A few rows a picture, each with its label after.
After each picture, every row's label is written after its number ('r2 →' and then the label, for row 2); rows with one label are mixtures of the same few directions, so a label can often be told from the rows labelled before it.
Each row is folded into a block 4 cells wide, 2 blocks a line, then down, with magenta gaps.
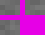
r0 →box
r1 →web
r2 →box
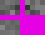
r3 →web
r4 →box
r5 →box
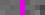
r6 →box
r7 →web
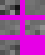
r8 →web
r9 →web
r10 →web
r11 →web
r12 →web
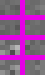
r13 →web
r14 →web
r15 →web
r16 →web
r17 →web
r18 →box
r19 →web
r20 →web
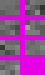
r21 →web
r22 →web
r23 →web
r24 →box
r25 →box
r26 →web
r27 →web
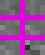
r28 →web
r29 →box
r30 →box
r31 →box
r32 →box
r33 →box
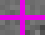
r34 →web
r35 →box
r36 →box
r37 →web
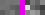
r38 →web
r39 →box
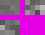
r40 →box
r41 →web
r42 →box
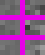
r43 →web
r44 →web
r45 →box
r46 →box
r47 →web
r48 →web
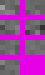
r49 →box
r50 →web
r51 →box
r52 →web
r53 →web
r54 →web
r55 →box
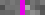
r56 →box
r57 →box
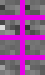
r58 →box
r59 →box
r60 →box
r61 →box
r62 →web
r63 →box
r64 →box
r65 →box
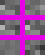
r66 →box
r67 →web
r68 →box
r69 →box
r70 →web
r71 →web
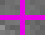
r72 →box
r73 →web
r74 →box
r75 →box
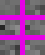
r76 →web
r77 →web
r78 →box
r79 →box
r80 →web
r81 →box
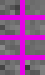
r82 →web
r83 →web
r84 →box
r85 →web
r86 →box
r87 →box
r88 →box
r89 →box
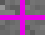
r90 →box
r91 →box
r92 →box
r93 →box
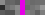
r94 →box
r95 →web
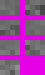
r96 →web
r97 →web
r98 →web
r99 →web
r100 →web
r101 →box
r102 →web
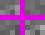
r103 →web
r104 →web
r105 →web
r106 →web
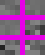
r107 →box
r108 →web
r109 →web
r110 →web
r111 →box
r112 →box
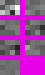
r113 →web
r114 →web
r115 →box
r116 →web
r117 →web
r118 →box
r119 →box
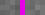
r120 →web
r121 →web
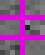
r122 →web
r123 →web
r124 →box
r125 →box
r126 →web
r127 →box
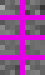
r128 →box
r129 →web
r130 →box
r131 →web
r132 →box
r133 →box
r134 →web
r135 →box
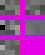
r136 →box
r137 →web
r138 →box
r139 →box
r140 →box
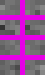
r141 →box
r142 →web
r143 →box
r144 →box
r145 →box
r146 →box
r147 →web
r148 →web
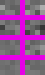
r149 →box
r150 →web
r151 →box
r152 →web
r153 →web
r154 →web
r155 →web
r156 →box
